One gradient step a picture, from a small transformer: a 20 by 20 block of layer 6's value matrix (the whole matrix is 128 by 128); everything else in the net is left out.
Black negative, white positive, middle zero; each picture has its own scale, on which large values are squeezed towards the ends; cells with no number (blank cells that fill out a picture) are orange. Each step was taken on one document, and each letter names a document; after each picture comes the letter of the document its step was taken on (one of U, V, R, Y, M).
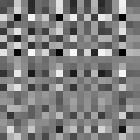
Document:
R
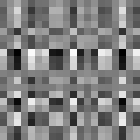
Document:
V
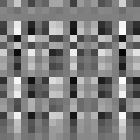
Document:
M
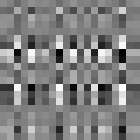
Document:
R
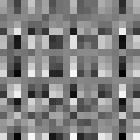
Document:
M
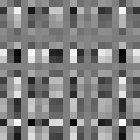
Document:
V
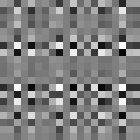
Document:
R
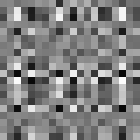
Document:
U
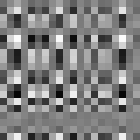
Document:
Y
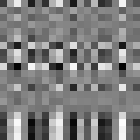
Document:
M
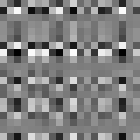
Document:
V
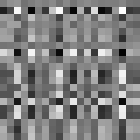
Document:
R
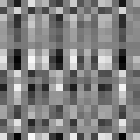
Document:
V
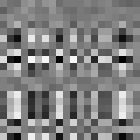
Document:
Y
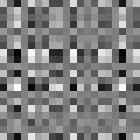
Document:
V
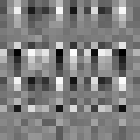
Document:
U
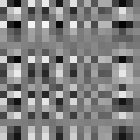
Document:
Y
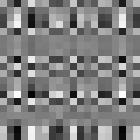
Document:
Y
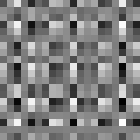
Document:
M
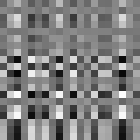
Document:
Y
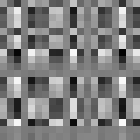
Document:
M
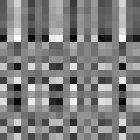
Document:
M
